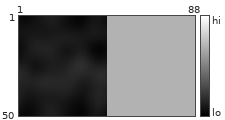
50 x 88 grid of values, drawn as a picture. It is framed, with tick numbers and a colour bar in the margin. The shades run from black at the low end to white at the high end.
The table splits into one row of 2 panels. Panel 1,1: very low, smooth, faint in contrast. Panel 1,2: high, flat.
